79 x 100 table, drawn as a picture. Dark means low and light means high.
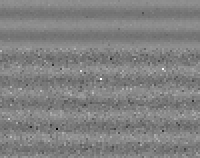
Overall the values sit about 50% of the way up the scale. The top part is calmer, up to a seam about 30% of the way down. The distribution is heavy-tailed on both sides. Stripes running across repeat 7 times from top to bottom. No single row or column stands out from its neighbours. There is no overall slope.
